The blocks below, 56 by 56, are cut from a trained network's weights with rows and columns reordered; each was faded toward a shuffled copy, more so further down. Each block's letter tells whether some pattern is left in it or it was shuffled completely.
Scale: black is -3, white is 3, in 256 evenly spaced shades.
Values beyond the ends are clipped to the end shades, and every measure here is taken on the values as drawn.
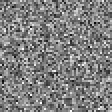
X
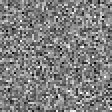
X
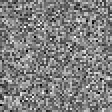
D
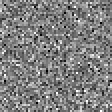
X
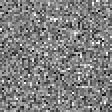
X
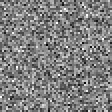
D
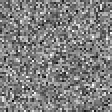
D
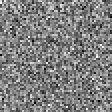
D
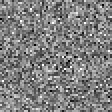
X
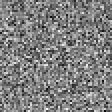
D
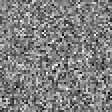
D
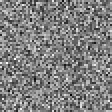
X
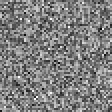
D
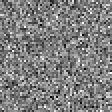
X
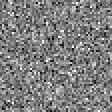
X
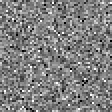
X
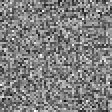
D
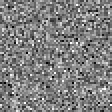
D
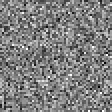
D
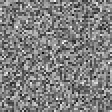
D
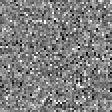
X
